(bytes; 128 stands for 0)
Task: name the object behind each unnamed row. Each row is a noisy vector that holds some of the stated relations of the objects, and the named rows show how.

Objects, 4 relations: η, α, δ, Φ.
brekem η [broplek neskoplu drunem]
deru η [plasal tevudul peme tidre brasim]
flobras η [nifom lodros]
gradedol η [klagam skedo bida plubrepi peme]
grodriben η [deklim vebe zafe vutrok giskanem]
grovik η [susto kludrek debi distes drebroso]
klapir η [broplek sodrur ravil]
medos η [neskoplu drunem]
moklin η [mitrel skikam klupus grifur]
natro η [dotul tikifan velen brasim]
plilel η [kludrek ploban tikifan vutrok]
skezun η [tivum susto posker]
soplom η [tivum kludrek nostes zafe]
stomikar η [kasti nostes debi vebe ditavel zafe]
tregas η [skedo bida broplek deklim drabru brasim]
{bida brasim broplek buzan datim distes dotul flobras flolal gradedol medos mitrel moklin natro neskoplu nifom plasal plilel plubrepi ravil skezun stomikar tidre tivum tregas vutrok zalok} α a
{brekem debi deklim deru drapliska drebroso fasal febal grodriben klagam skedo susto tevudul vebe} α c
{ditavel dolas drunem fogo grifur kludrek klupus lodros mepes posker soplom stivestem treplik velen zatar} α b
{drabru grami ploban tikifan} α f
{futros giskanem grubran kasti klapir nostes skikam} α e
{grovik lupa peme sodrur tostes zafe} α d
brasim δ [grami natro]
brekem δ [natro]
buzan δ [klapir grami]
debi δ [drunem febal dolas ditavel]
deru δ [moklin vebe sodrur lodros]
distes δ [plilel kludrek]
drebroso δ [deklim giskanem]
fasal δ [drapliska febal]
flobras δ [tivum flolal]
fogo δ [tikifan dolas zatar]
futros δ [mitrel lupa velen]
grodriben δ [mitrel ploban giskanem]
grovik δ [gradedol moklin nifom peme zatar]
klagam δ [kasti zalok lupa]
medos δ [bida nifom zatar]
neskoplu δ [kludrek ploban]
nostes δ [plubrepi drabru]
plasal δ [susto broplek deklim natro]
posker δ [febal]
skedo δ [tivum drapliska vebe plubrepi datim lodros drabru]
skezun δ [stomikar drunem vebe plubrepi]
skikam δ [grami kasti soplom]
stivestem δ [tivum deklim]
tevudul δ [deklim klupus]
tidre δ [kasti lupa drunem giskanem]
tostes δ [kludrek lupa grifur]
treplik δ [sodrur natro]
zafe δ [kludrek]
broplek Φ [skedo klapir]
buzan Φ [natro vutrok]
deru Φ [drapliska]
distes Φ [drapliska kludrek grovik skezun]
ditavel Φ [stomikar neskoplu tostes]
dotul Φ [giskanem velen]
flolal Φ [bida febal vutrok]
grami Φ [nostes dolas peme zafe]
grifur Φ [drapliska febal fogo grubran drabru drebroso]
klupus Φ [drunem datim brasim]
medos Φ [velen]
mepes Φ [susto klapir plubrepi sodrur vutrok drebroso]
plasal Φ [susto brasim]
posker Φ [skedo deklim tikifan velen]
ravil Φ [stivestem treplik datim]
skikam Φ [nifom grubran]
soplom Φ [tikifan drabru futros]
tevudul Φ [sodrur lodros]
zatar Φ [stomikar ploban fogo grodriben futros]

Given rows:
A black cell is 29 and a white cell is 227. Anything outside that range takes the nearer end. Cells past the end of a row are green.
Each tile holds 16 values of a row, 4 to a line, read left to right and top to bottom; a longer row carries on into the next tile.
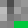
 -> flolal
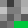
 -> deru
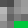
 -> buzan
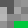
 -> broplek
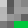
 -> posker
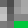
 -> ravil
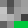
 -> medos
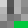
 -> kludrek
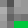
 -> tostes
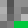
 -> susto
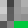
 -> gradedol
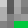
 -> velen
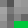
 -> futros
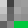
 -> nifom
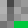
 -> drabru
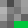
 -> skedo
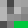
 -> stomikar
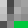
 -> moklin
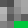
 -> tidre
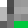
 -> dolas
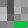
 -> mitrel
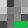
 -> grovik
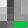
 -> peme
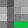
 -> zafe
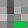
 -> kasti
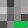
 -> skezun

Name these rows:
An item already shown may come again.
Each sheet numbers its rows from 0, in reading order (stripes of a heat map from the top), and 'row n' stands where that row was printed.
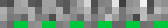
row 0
grodriben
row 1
neskoplu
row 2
brekem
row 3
sodrur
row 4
fogo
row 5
zatar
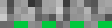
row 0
vebe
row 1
distes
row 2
bida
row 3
neskoplu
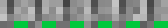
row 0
vebe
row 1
plilel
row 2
vutrok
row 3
mepes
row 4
sodrur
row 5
datim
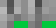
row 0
grifur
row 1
grubran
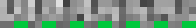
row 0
soplom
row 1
tivum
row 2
fogo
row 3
ditavel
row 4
zafe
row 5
distes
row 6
klapir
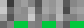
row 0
bida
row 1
dotul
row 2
klupus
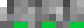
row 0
lodros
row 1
skikam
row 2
tregas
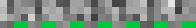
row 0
posker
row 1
grami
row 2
neskoplu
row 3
brasim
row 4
distes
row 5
nostes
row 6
drunem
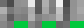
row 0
drebroso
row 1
velen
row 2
peme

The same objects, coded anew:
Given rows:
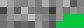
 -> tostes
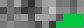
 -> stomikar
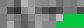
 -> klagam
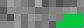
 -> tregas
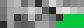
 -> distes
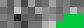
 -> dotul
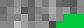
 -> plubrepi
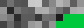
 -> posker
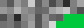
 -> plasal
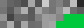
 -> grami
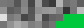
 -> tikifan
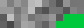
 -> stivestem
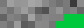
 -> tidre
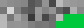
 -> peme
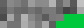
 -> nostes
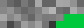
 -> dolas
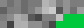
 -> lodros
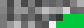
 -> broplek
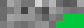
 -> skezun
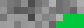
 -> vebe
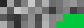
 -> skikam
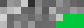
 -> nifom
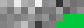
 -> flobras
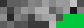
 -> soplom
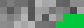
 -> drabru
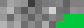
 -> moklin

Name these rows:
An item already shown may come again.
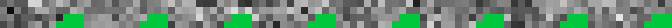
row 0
posker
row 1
vebe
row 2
plilel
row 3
grifur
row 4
grami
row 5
brekem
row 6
ditavel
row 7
neskoplu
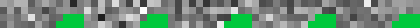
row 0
neskoplu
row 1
flolal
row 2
broplek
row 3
susto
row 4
mepes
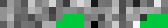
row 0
deru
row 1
klupus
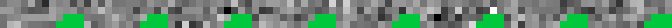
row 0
vutrok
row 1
grubran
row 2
velen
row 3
skedo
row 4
grovik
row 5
medos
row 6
brekem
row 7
stomikar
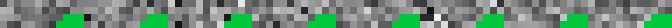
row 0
fogo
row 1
brasim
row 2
klupus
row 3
grifur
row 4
kludrek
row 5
klapir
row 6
sodrur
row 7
susto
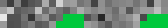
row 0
zatar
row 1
ravil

